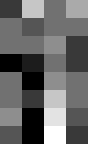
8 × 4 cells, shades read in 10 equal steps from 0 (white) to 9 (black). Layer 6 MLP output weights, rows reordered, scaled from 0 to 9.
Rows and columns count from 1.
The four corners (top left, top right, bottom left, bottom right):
7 3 6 7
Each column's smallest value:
4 2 0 3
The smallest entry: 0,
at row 8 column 3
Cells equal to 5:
11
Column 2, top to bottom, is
2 6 5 8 9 7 9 9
